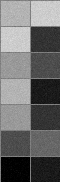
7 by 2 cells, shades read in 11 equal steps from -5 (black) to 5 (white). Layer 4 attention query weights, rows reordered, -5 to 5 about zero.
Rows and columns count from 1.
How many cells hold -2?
2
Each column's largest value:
3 3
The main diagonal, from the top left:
2 -3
